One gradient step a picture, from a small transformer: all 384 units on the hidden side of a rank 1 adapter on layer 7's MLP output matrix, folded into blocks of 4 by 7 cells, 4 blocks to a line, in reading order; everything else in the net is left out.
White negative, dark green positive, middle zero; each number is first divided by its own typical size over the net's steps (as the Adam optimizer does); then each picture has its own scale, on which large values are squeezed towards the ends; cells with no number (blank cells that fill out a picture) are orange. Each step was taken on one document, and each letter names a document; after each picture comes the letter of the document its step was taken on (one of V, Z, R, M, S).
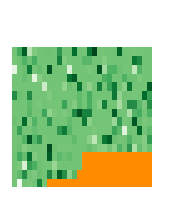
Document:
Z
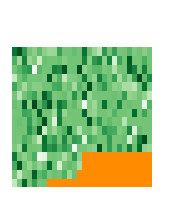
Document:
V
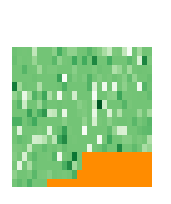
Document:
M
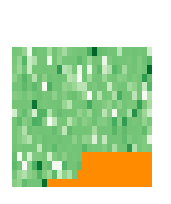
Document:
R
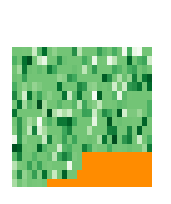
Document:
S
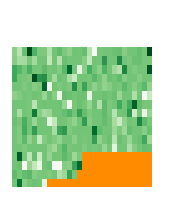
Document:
R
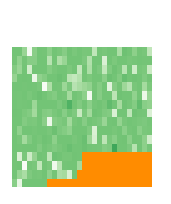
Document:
R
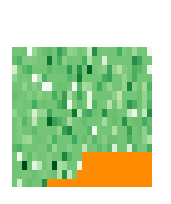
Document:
R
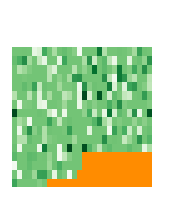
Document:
S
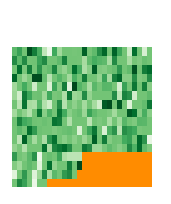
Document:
V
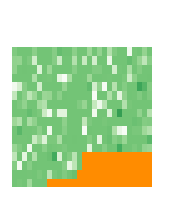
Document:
M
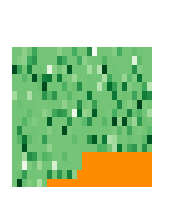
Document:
Z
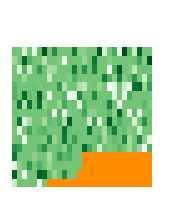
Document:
S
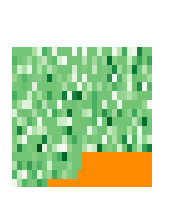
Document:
S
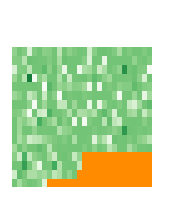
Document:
R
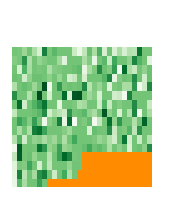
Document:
S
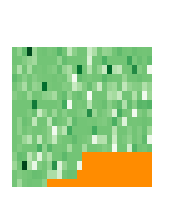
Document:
R
